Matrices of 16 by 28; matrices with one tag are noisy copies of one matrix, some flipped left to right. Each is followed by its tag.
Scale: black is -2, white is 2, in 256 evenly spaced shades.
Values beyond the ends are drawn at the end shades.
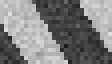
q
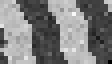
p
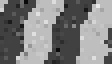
p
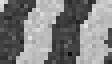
p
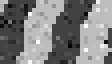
p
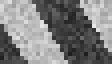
q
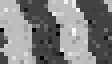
p
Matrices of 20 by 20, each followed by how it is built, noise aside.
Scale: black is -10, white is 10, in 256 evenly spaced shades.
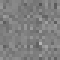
low rank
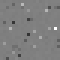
sparse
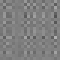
low rank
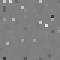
sparse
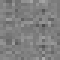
low rank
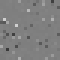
sparse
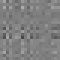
low rank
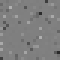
sparse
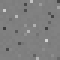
sparse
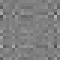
low rank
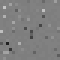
sparse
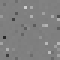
sparse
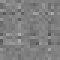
low rank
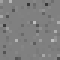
sparse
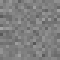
low rank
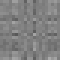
low rank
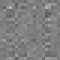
low rank
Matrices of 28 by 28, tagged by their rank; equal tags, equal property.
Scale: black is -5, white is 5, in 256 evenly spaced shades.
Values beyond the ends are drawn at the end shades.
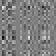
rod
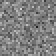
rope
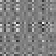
rod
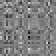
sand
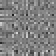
sand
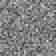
rope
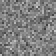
rope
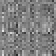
sand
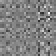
sand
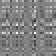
rod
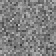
rope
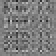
sand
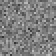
rope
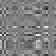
rod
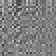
sand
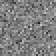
rope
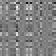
rod
